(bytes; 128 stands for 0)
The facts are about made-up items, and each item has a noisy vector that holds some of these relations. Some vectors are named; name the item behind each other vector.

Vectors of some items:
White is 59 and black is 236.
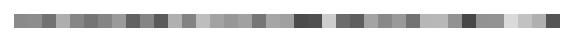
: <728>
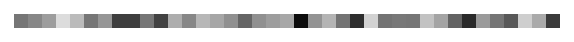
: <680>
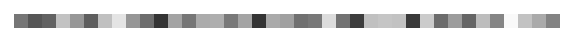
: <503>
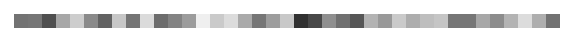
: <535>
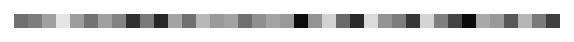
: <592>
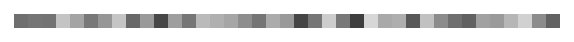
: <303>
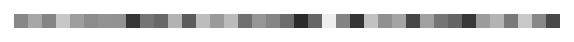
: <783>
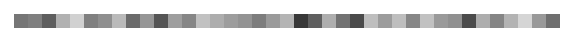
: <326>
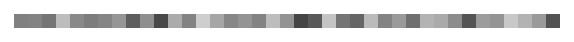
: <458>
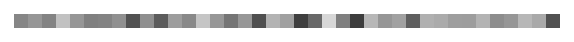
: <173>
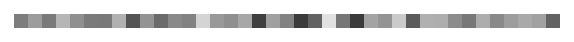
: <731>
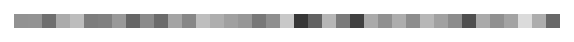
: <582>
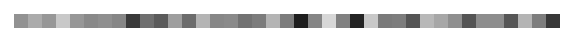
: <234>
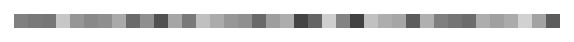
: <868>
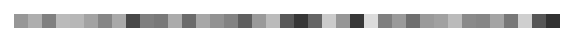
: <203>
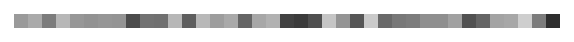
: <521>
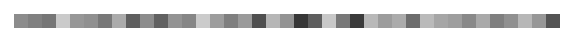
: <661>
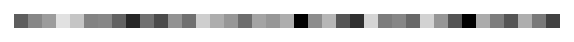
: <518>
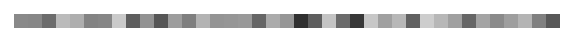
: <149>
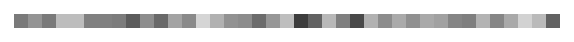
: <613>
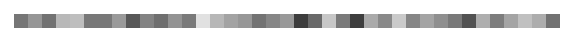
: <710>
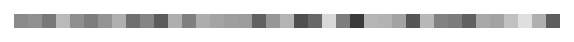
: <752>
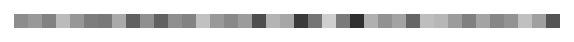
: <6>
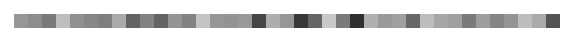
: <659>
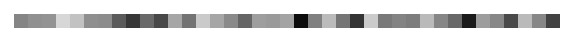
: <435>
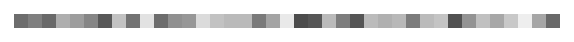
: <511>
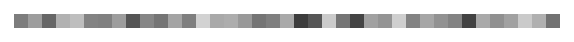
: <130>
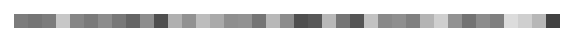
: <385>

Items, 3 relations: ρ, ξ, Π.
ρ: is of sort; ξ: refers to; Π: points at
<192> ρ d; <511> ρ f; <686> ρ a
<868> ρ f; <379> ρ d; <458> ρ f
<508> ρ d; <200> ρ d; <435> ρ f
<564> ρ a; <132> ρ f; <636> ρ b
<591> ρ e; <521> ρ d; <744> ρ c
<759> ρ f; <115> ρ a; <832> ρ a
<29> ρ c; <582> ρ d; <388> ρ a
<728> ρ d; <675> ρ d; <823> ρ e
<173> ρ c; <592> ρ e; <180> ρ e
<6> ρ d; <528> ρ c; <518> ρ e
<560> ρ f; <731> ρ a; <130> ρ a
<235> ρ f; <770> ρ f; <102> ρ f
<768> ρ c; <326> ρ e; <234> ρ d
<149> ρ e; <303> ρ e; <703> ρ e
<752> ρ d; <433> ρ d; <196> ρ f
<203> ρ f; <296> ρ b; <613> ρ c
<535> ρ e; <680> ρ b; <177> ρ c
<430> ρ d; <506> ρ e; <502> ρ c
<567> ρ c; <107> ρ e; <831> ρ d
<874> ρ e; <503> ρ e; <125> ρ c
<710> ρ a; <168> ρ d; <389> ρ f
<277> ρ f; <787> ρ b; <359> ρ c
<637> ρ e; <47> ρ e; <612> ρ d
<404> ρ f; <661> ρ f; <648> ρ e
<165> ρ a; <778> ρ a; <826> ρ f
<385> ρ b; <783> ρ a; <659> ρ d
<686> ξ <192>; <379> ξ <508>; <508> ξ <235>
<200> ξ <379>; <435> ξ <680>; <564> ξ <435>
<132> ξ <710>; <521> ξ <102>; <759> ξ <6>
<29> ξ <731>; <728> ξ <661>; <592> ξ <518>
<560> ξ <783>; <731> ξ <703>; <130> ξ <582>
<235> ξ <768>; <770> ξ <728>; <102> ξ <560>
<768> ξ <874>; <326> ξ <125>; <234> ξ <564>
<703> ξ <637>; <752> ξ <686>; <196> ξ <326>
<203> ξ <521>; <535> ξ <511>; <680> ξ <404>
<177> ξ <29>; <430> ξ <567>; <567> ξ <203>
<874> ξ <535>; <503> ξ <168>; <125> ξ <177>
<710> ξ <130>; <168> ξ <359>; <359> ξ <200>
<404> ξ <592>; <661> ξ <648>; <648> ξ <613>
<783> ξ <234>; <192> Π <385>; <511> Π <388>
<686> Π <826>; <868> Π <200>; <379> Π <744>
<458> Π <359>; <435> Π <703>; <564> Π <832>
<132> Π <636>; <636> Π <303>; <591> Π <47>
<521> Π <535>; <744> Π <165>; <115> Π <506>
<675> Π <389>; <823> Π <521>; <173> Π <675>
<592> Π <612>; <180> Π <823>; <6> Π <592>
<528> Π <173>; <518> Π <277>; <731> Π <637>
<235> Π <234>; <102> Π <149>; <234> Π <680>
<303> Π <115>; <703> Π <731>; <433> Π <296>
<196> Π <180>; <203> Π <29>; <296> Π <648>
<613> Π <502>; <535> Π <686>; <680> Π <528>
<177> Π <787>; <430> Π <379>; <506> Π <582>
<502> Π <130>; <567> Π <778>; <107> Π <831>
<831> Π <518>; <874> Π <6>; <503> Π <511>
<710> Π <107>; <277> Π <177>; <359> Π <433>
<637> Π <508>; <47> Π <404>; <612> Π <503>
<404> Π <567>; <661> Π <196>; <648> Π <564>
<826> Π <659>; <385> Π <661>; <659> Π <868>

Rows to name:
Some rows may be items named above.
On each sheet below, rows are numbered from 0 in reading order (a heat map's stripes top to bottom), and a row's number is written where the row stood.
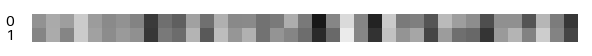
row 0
<234>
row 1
<783>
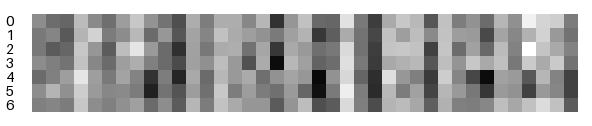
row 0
<200>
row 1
<326>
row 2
<503>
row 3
<359>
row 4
<592>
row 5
<564>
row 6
<125>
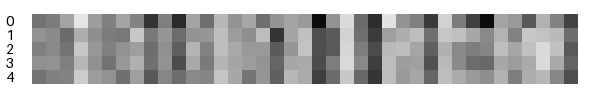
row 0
<592>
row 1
<508>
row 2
<125>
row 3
<433>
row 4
<277>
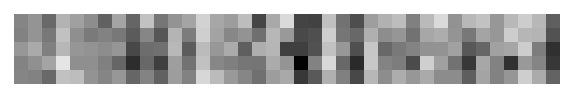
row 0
<768>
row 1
<502>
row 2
<521>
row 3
<404>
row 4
<826>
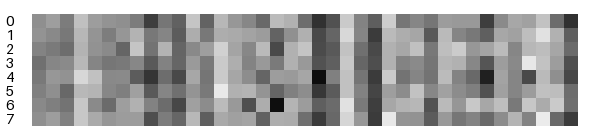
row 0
<560>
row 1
<752>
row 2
<235>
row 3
<831>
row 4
<435>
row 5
<686>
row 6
<359>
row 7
<102>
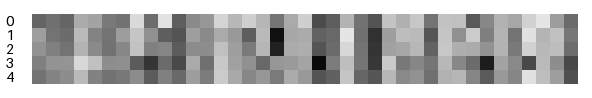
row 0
<874>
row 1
<168>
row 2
<379>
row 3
<435>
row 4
<831>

